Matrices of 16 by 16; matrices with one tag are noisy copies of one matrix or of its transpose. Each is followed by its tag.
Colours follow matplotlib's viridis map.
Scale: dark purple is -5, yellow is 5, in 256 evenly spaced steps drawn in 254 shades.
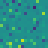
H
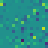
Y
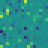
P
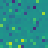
H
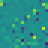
Y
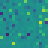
H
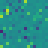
P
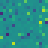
H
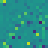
Y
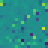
Y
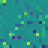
Y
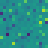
H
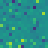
H
